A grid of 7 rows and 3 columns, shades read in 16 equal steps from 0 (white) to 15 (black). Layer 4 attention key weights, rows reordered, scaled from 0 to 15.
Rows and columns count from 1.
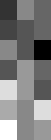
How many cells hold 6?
3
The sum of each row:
28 30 32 25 18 14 13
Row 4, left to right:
10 6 9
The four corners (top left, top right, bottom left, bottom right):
12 9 0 6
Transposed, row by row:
12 11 7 10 2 5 0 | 7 10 10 6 6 7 7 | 9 9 15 9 10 2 6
